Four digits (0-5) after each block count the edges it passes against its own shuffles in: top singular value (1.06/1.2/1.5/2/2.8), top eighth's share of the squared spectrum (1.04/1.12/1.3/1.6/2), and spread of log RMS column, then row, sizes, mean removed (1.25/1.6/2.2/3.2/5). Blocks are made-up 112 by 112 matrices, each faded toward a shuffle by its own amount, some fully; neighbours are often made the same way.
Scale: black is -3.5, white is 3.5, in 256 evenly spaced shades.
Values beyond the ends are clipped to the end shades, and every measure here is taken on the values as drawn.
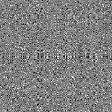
5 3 2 3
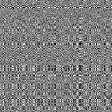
5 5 4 4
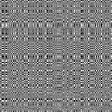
5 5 5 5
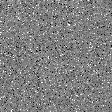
3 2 0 0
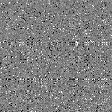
4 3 1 2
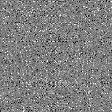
4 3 1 2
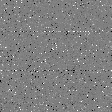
3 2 0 1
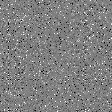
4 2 1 1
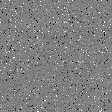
3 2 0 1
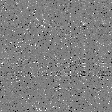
4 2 1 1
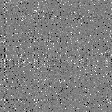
4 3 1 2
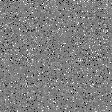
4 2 1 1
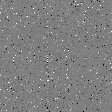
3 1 0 0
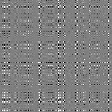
5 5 4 4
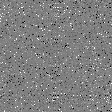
3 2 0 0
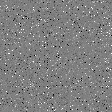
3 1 0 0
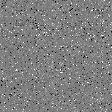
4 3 1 1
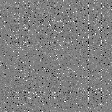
4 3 2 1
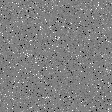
0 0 0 0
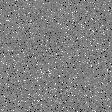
0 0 0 0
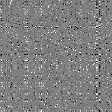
5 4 2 2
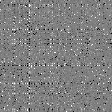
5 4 2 2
